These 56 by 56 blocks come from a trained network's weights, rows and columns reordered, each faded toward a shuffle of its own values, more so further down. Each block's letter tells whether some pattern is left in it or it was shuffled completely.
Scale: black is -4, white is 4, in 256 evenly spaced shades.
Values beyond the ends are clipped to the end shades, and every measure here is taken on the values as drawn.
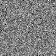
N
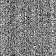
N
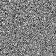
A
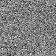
N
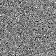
A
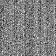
N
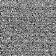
N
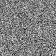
N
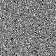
A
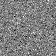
A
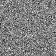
A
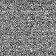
N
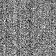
N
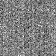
N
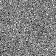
A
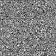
N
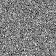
A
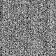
N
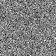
A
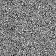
A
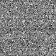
N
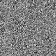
N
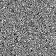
A
